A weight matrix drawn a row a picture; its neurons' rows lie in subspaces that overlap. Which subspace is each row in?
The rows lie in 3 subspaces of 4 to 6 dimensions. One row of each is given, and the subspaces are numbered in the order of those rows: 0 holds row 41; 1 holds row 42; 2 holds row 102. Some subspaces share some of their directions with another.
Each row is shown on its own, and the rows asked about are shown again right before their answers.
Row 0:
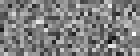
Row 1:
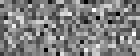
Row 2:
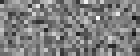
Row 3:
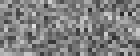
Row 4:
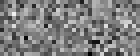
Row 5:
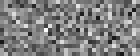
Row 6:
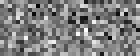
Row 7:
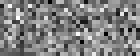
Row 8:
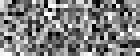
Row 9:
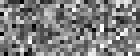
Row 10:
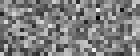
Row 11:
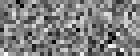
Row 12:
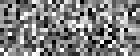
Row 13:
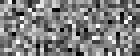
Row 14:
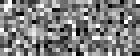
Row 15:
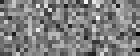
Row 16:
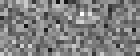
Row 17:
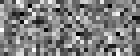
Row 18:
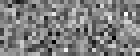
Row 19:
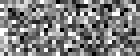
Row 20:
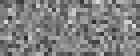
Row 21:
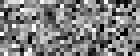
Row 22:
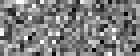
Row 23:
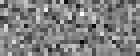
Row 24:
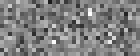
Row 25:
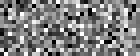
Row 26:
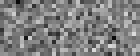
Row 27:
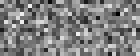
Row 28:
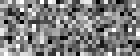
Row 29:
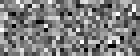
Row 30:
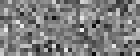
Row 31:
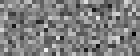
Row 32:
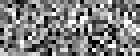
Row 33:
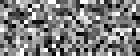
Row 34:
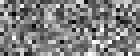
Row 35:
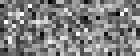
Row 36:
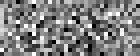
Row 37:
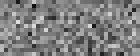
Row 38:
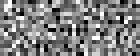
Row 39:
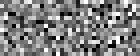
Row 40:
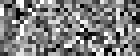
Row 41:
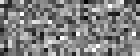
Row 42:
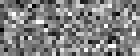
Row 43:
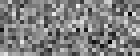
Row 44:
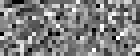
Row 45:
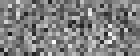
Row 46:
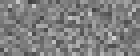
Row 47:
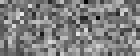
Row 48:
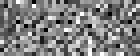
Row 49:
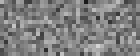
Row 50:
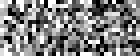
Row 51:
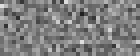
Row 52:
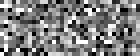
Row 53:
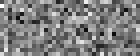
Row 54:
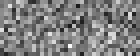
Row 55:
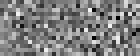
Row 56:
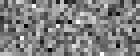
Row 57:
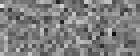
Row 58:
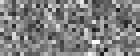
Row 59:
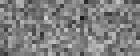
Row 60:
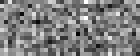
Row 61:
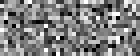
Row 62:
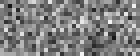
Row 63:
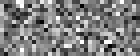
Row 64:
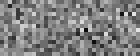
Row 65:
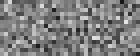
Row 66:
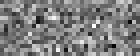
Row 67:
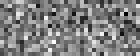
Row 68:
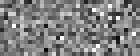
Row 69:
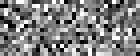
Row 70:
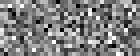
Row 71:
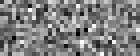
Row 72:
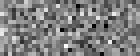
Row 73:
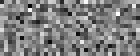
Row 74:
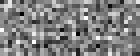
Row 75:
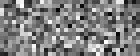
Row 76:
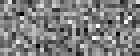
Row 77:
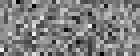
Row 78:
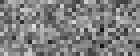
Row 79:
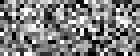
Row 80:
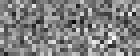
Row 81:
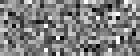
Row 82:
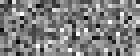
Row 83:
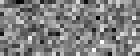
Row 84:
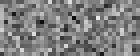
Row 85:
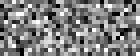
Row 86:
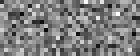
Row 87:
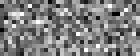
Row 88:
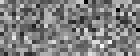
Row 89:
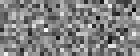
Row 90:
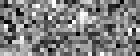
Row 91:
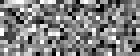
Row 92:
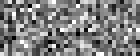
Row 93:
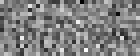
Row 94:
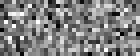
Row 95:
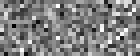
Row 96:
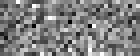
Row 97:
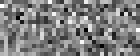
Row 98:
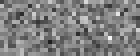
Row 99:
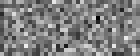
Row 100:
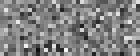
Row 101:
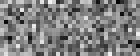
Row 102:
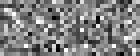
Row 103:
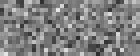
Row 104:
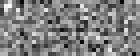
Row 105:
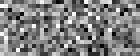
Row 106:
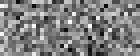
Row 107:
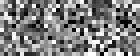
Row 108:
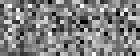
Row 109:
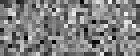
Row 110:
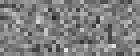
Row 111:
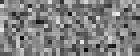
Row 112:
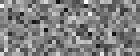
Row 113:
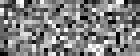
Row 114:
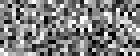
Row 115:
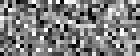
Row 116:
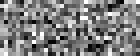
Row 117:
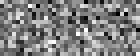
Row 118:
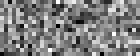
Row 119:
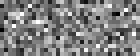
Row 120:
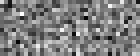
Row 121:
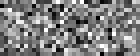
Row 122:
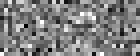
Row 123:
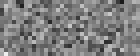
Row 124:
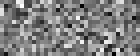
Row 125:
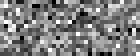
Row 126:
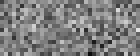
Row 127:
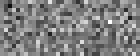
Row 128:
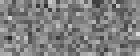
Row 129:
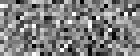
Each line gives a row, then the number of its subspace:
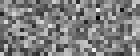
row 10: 2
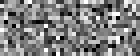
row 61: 0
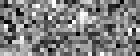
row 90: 2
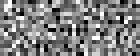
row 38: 0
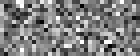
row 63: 0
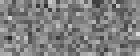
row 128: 1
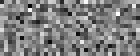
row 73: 2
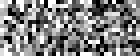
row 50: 1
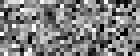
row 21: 1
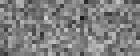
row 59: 0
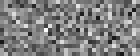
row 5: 2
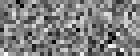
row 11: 0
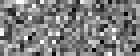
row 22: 1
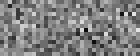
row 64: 0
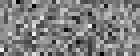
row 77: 2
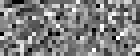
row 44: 1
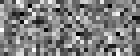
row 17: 0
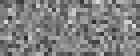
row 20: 1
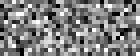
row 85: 1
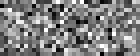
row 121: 2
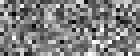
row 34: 1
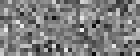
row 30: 2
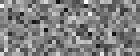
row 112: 2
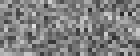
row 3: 1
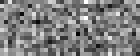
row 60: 0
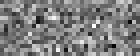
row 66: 2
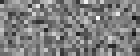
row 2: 1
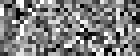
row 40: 0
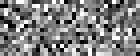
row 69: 2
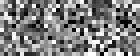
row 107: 1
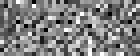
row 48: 2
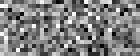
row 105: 2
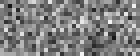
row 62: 0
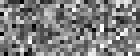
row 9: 1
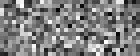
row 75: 0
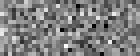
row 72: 2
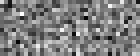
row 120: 0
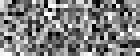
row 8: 1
